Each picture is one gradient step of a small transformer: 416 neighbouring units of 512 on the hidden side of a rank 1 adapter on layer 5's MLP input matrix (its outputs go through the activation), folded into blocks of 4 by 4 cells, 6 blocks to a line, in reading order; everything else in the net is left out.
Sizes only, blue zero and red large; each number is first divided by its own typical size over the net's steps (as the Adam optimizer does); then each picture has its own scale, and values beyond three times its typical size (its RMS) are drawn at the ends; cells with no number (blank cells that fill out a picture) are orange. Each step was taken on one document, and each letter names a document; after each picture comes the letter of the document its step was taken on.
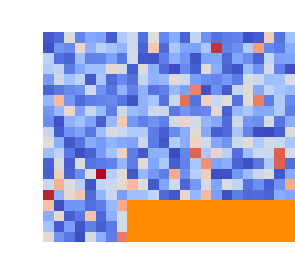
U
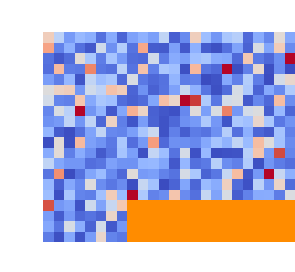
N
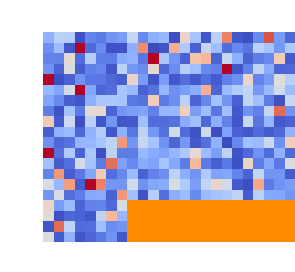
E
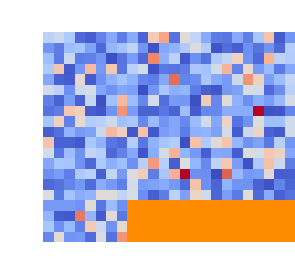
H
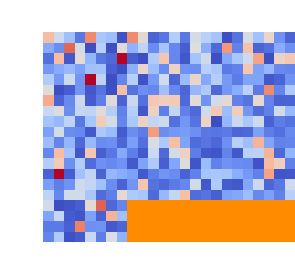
N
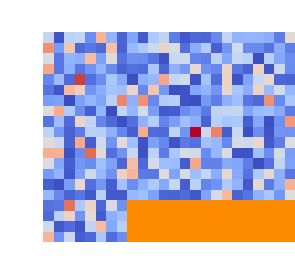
H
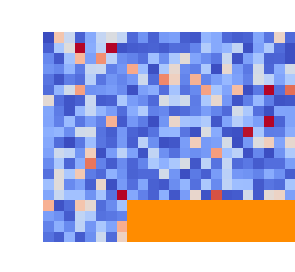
N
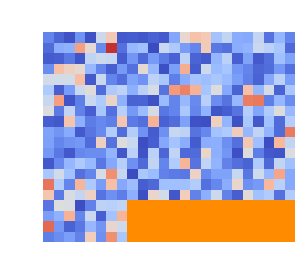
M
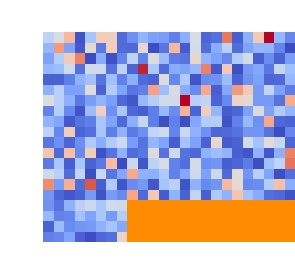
E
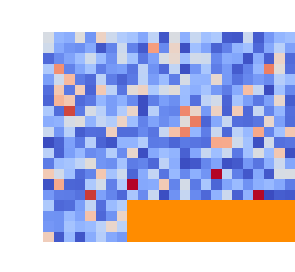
M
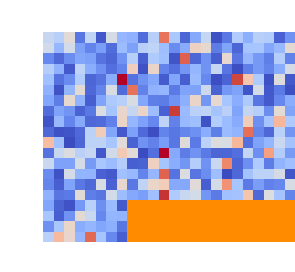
H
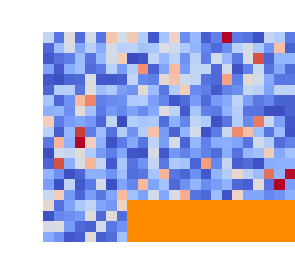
N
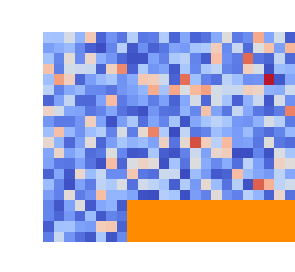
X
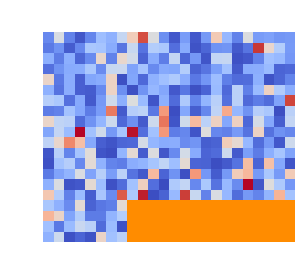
N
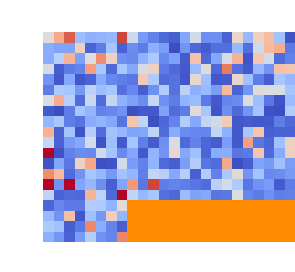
E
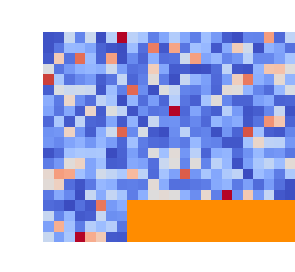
E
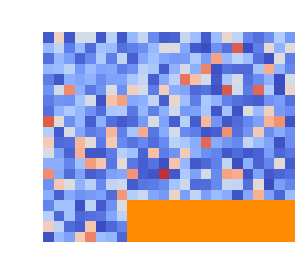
E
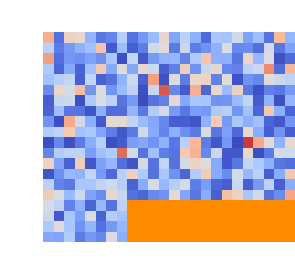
X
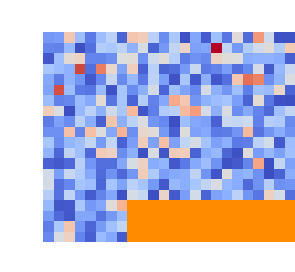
X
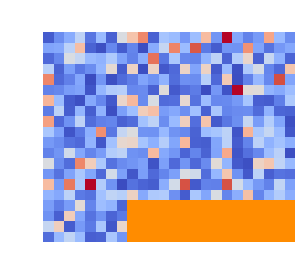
E
